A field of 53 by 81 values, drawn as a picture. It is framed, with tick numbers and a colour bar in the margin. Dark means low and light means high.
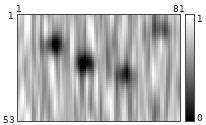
On average the colour sits 70% of the way up the scale. There is no overall slope. Four dips sink into the field. The centre is the ninth with the lowest average.
